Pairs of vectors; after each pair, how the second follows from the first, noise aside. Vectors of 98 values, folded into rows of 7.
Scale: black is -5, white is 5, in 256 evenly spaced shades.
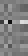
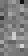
shuffled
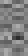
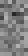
shuffled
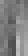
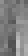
copied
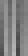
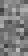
shuffled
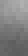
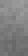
shrunk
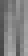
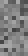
shuffled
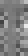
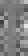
copied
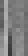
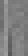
shrunk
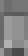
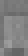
shrunk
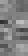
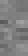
shrunk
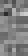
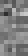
copied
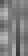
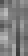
copied
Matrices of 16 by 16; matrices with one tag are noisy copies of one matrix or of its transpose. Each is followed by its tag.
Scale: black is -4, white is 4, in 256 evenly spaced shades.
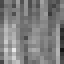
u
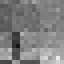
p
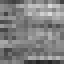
u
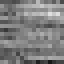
u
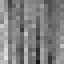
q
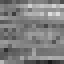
u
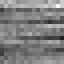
q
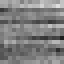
q
